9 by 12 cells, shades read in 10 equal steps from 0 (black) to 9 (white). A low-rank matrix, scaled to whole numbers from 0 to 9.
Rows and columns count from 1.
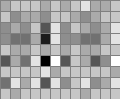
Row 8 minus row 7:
-3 1 -1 1 -5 2 -2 0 1 -2 -1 2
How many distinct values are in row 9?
2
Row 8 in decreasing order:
8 8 8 8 8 7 6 6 5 5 4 3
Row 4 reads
5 4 4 6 1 8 5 5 4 4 6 8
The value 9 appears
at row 6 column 6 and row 6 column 12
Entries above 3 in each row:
12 12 11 11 12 8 12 11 12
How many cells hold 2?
0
